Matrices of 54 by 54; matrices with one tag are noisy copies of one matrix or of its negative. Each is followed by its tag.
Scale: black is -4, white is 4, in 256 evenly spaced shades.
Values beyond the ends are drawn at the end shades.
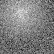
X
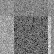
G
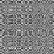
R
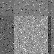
G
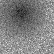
X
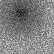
X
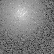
X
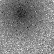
X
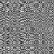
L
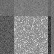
G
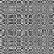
R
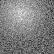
X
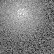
X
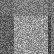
G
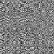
L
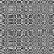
R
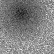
X
